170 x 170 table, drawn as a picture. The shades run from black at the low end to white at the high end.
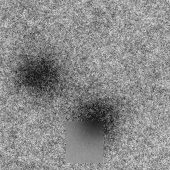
Dips: two. Odd patch: calmer, in the bottom middle. Grain: blotchy. Stripes: none. Odd rows or columns: none. Mirror symmetry: none. Calmest part: bottom middle.
